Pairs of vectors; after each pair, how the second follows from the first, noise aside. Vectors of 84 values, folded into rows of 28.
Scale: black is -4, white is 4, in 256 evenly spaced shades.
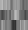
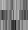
copied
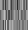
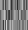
copied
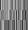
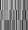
copied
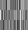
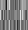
copied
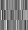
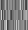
copied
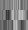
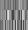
sign-scrambled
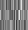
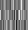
copied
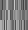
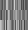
copied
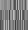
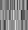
sign-scrambled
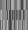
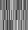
sign-scrambled
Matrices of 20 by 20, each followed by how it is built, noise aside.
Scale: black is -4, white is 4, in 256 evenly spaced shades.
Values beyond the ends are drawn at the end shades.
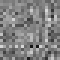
low rank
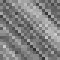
Toeplitz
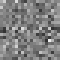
low rank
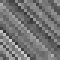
Toeplitz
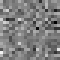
low rank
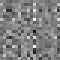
low rank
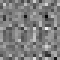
low rank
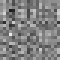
low rank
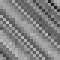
Toeplitz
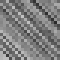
Toeplitz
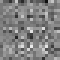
low rank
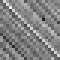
Toeplitz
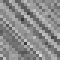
Toeplitz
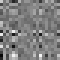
low rank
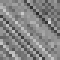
Toeplitz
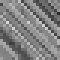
Toeplitz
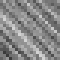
Toeplitz
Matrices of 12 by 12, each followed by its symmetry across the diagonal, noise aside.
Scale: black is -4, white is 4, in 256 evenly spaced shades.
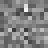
neither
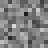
antisymmetric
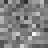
neither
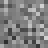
antisymmetric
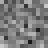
neither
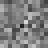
antisymmetric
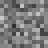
neither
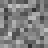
antisymmetric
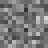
neither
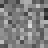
neither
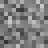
antisymmetric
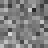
antisymmetric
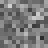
neither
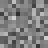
antisymmetric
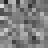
antisymmetric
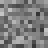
neither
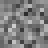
antisymmetric
